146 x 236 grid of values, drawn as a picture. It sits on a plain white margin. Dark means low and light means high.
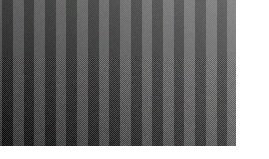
There is an overall slope up to the top right. Stripes running up and down repeat 11 times from left to right. The ninth with the lowest average is the bottom left. A horizontal seam about 40% of the way down splits the table, and the top part is calmer. Overall the values sit about 30% of the way up the scale.
